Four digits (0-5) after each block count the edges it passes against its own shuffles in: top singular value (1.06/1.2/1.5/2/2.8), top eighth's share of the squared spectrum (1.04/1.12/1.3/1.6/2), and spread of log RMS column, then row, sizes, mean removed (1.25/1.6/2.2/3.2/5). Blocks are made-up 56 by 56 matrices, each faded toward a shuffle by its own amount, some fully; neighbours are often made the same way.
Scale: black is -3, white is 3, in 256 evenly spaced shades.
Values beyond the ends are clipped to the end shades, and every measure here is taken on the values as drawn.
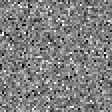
0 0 0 0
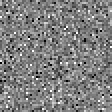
0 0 1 0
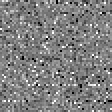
1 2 0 2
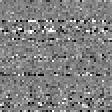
3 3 0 4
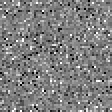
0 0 0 1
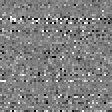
3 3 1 3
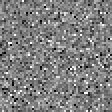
0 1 0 1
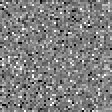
0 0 0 0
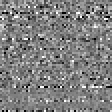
2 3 0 4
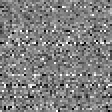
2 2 0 3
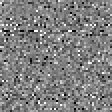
2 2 0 2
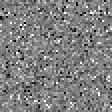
0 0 0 0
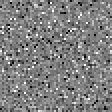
0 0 0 0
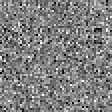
3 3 0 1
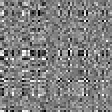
5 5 3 3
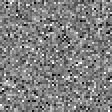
0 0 0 0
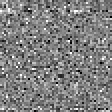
3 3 1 1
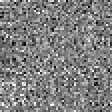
4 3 2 2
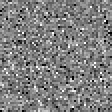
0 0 0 0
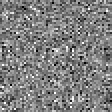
3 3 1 1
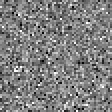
2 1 0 0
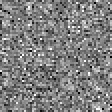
3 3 1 1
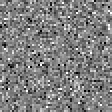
0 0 0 0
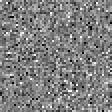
2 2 0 0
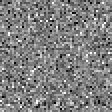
3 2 1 1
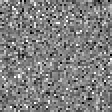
0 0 0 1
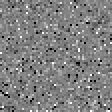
0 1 0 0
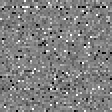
2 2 0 1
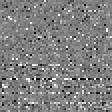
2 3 0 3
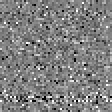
2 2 0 2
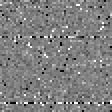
3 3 0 1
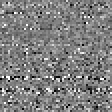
2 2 0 3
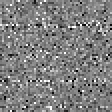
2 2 0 2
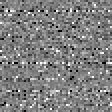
2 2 0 3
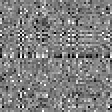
4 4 3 3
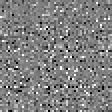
4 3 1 2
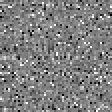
3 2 0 1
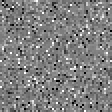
1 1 0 0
